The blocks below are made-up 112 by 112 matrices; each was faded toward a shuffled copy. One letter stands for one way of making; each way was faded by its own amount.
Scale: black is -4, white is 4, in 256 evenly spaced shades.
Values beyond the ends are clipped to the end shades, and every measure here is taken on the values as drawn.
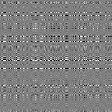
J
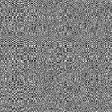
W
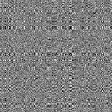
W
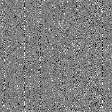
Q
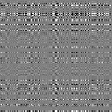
J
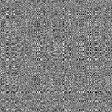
W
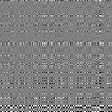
J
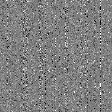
Q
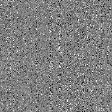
Q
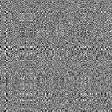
W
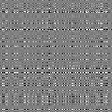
J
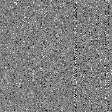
Q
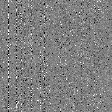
Q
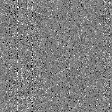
Q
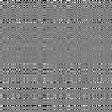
J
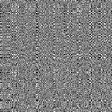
W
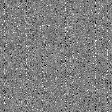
Q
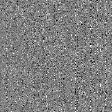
Q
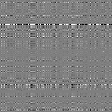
J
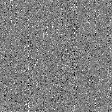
Q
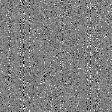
Q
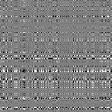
J
